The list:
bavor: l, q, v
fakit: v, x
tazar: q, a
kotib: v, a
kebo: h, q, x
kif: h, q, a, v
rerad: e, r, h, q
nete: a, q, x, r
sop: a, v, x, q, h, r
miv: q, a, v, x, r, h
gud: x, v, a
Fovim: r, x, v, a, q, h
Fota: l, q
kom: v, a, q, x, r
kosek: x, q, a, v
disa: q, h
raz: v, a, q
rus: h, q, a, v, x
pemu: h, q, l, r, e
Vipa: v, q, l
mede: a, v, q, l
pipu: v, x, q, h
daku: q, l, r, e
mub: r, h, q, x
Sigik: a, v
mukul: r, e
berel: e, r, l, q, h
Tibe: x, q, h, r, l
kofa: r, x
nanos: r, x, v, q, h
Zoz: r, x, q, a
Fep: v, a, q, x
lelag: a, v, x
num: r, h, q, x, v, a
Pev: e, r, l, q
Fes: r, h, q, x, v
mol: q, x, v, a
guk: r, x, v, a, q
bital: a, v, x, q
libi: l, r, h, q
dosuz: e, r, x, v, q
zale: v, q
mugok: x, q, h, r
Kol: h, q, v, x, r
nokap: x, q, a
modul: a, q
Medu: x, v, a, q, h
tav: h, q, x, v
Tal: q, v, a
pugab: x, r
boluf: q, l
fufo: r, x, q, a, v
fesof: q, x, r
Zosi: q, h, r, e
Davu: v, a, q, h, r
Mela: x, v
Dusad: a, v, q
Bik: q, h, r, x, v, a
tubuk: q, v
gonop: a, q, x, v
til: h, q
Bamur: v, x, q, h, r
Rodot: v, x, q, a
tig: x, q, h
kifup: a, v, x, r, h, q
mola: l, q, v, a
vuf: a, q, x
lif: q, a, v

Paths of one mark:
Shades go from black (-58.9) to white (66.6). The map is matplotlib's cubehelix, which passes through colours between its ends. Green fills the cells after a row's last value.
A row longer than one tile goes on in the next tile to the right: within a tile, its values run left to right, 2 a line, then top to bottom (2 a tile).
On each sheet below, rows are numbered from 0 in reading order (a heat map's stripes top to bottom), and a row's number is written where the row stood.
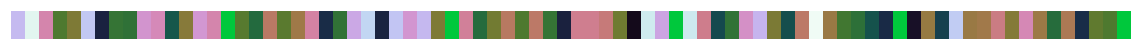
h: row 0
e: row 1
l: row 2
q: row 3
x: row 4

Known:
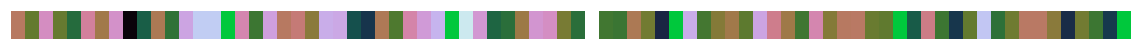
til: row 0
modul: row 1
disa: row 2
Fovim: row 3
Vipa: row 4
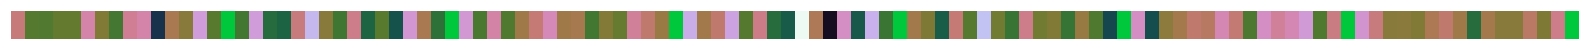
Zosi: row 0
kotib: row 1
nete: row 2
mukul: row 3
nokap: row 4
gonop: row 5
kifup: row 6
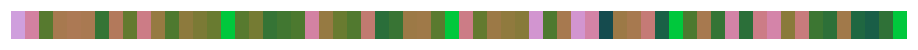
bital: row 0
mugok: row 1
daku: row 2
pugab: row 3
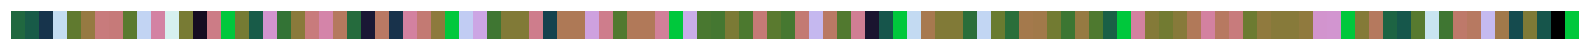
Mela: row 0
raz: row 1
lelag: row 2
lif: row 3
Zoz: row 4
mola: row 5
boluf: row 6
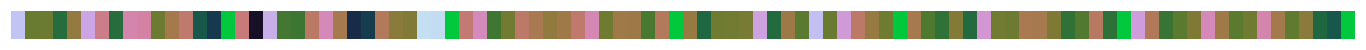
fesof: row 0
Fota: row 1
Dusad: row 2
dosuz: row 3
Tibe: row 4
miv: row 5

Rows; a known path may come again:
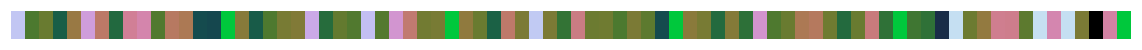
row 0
fesof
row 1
dosuz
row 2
nokap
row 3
Tibe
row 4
Mela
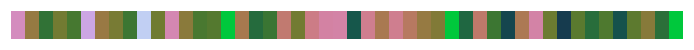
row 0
nanos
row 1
Medu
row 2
zale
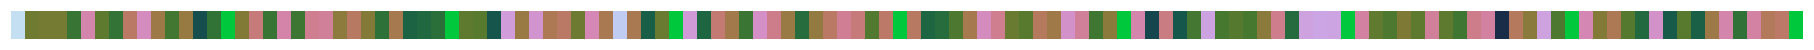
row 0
fufo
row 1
pugab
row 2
gud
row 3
guk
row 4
num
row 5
kebo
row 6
Zosi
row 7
rus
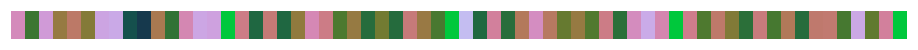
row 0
modul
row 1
kom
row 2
vuf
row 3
kif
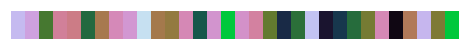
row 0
Sigik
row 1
fakit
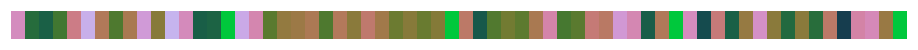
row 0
mol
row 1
bital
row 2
Fes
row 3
Fep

